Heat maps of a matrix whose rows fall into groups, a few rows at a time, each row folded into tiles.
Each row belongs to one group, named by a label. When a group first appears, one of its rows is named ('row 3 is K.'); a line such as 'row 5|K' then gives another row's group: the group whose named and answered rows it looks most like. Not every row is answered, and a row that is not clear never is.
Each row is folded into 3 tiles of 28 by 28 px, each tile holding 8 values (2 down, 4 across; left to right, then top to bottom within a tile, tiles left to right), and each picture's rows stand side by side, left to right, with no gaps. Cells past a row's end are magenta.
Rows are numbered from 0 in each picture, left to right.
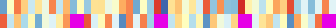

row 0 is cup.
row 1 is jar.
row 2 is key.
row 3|key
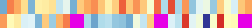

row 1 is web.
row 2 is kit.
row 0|cup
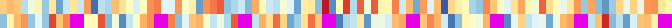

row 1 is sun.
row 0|kit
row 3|kit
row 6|web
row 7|sun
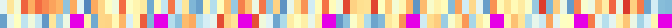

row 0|web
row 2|kit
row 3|cup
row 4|web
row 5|key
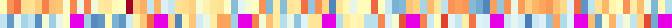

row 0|web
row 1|web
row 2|jar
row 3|cup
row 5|jar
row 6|web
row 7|jar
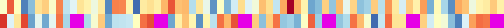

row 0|jar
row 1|sun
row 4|kit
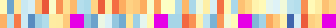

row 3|kit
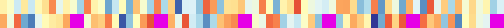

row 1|kit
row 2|sun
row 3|jar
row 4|kit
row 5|cup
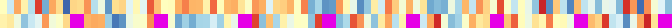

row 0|key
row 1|sun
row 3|cup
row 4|kit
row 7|sun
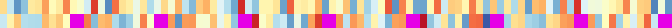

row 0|sun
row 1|jar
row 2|jar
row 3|cup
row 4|cup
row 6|sun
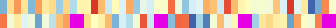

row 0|cup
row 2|sun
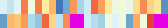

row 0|key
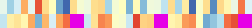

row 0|key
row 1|kit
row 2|kit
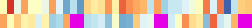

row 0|cup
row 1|web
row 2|key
